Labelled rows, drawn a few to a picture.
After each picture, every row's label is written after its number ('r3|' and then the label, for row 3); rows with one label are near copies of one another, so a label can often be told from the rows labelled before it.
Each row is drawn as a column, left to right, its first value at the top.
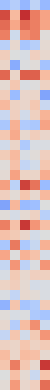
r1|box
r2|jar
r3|box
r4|box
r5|jar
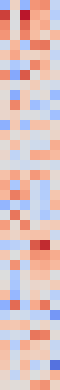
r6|box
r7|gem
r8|box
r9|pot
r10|pot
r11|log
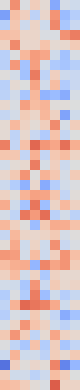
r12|log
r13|pot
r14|gem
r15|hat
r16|gem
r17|jar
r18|log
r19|log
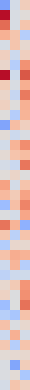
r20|box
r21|log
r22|hat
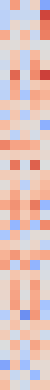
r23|log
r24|hat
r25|log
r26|hat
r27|box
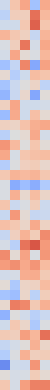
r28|log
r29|gem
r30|pot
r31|jar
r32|pot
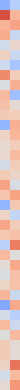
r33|box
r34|jar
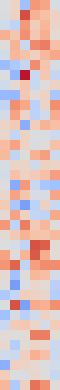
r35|log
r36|gem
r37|box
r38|pot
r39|pot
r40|gem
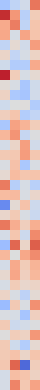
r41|box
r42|jar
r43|log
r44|pot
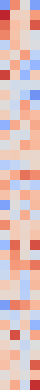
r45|box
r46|pot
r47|gem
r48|jar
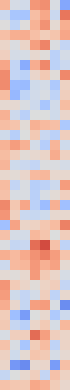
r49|hat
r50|log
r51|log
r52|pot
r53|pot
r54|log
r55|box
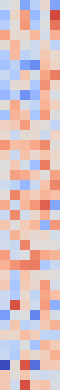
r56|log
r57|gem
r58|jar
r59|log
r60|hat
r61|box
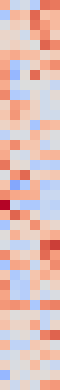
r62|hat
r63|gem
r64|gem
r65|box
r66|pot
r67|pot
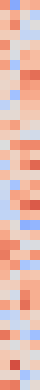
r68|pot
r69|jar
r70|hat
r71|hat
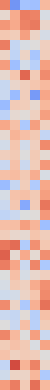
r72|pot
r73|jar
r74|box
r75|jar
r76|hat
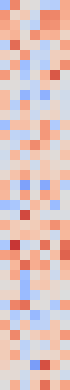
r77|box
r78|pot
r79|gem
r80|log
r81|jar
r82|box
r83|pot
